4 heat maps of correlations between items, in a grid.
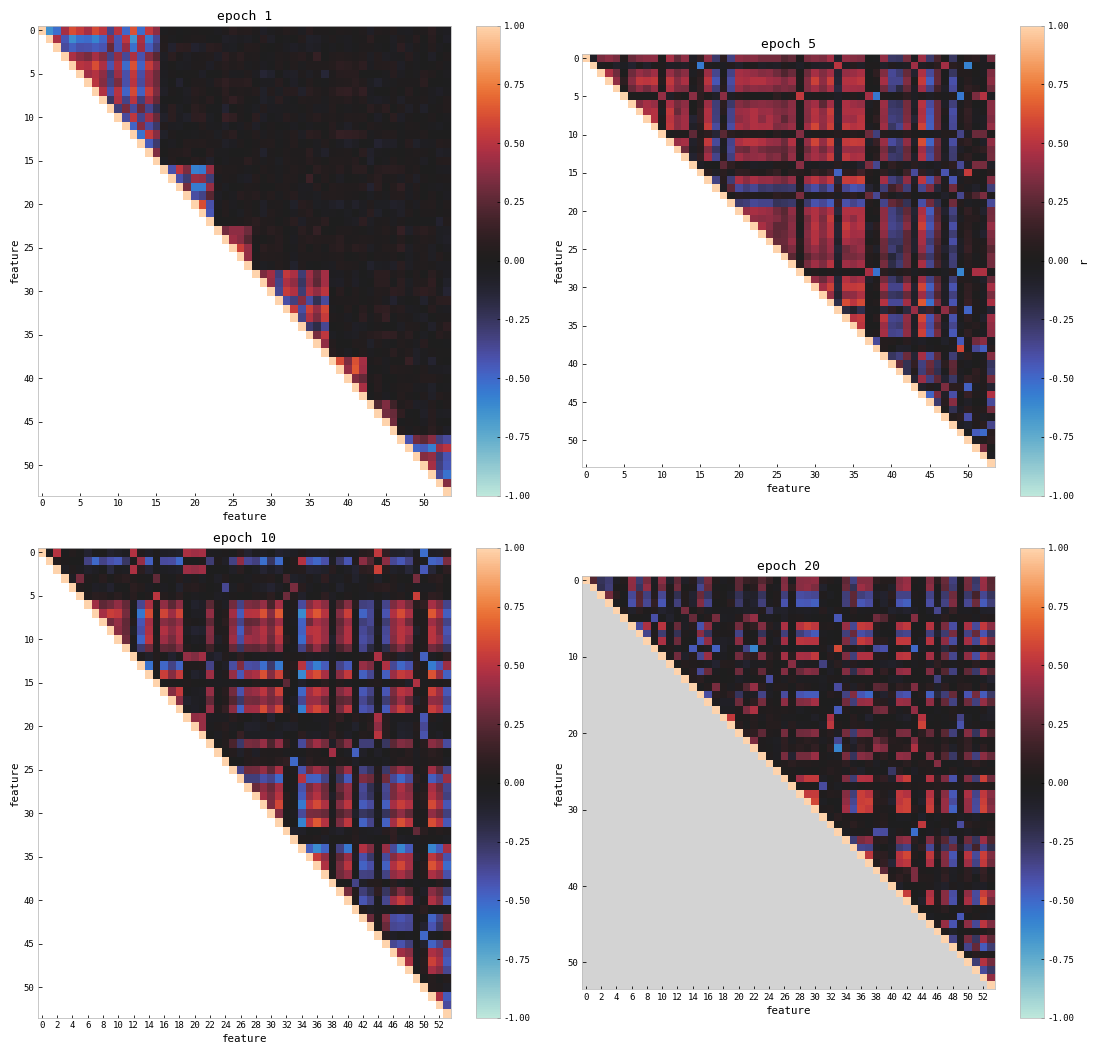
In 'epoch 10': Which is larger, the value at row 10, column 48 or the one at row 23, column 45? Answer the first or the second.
the first
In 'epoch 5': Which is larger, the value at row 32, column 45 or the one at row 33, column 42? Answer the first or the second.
the second
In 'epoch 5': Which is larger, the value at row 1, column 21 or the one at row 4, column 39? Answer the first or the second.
the second
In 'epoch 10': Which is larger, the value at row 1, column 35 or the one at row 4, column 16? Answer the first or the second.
the second
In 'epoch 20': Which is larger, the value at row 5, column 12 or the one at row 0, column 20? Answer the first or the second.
the second
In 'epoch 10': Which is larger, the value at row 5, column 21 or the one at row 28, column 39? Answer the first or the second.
the second
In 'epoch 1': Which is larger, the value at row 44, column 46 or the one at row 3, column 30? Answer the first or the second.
the first
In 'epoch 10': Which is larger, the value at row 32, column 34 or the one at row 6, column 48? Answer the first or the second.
the second
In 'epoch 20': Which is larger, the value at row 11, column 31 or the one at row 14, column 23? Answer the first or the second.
the second
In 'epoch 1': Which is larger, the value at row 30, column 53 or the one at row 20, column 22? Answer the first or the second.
the first
